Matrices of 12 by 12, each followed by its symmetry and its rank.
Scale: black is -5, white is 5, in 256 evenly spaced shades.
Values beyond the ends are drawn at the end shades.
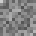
symmetric, full rank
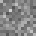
symmetric, full rank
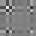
symmetric, rank one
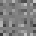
antisymmetric, rank two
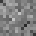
symmetric, full rank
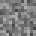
neither, full rank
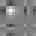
symmetric, rank one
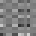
neither, rank one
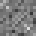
symmetric, full rank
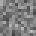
neither, full rank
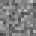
neither, full rank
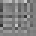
antisymmetric, rank two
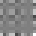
symmetric, rank one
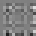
antisymmetric, rank two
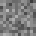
neither, full rank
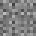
antisymmetric, rank two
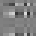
neither, rank one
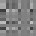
neither, rank one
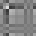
symmetric, rank one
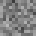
neither, full rank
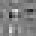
antisymmetric, rank two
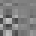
neither, rank one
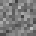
neither, full rank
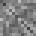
symmetric, full rank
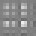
symmetric, rank one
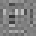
antisymmetric, rank two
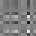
neither, rank one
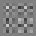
symmetric, rank one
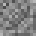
symmetric, full rank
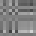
neither, rank one
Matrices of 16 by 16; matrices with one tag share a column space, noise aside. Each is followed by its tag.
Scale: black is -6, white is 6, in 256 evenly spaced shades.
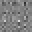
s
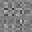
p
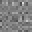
s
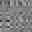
s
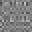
s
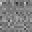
s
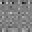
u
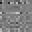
u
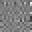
s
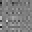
s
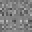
p
